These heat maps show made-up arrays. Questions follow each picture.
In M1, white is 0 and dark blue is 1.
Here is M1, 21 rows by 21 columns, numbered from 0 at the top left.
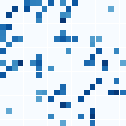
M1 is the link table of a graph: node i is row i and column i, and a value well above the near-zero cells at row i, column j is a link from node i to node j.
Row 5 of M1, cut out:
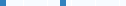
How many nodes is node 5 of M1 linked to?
2
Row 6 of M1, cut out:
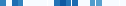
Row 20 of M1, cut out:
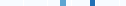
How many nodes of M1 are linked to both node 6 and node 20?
2
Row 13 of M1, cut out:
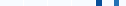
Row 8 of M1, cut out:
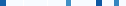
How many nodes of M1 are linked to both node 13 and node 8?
2
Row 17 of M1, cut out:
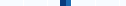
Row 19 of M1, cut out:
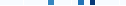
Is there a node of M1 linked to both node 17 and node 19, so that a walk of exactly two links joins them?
no
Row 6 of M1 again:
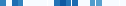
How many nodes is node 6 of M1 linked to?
9
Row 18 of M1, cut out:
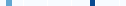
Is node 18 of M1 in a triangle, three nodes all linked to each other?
no
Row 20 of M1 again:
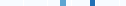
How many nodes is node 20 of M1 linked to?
2
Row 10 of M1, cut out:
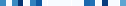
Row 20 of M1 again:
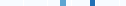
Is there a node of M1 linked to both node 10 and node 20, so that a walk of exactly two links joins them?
yes
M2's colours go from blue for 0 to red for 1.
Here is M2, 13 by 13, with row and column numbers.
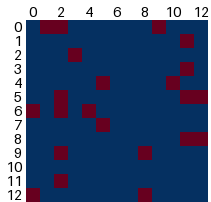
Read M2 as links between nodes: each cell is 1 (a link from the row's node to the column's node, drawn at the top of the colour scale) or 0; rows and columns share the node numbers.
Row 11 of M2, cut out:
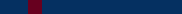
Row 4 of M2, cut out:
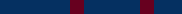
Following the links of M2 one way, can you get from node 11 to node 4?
no
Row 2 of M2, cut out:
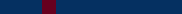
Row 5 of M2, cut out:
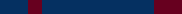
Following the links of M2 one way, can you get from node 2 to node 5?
no
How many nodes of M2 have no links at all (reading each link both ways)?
0
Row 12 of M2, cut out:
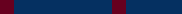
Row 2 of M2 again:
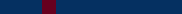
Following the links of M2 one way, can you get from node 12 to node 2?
yes
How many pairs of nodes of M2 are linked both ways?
1
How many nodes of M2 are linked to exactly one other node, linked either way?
2
